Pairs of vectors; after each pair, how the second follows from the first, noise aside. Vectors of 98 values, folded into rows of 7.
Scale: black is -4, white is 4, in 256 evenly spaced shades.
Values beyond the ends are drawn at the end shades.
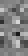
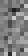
shuffled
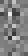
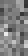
shuffled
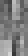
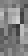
wrapped around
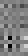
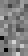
shuffled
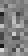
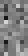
wrapped around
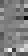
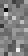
shuffled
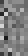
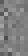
shrunk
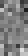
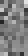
wrapped around
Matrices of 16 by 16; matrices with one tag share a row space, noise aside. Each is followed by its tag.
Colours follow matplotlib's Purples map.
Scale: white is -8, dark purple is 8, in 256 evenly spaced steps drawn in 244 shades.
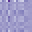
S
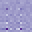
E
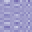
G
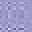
S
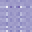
E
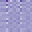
E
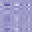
G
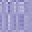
S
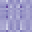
E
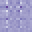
E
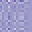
S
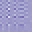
S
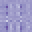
E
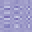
G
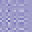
S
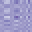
G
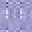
E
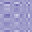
G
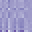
S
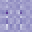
E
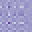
S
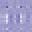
E
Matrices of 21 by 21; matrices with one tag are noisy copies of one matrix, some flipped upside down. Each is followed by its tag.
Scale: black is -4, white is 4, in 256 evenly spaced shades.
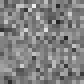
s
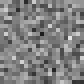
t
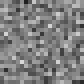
t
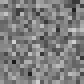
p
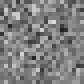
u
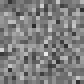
s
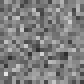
u
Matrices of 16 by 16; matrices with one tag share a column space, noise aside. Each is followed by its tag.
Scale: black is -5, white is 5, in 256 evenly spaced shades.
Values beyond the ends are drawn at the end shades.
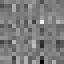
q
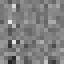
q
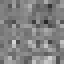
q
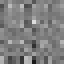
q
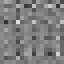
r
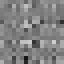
q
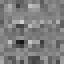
q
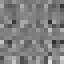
q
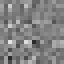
q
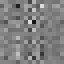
r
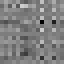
r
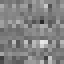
q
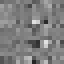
q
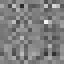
r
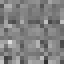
q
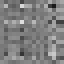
r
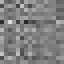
r
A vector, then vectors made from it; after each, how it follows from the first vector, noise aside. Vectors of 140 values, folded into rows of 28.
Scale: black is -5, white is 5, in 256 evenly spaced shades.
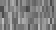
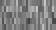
reversed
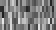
scaled up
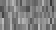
copied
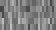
copied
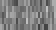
wrapped around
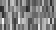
scaled up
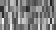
scaled up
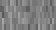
shrunk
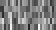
scaled up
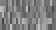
sign-scrambled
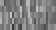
wrapped around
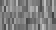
reversed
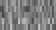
copied
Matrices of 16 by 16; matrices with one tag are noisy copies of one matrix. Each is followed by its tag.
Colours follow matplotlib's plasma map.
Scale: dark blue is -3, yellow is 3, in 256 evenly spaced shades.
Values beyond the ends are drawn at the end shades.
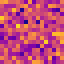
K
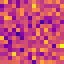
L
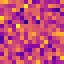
K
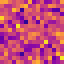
K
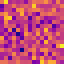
L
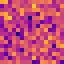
L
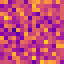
L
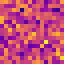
K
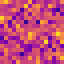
K
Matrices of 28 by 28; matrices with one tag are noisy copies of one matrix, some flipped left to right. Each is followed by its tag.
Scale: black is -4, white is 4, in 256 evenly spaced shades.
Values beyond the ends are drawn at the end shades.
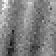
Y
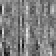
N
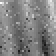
Y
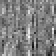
N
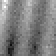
Y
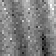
Y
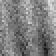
Y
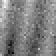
Y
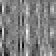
N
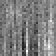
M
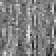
N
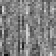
N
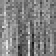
M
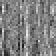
N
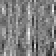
N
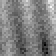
Y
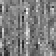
N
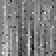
M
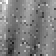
Y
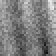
Y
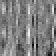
N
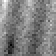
Y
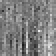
M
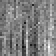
M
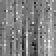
M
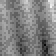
Y
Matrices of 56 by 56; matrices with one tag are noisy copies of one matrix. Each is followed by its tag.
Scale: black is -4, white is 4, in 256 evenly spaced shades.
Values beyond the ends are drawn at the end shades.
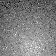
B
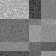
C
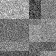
C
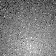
B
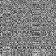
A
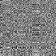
A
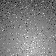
B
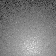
B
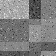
C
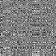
A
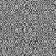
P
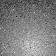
B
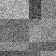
C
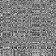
A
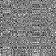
A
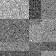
C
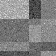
C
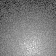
B
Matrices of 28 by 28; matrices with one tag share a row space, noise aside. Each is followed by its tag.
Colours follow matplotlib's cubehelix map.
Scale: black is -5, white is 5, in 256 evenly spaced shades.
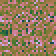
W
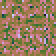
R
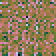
W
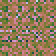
W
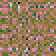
W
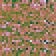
R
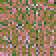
W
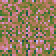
W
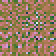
W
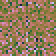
W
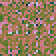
W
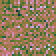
R
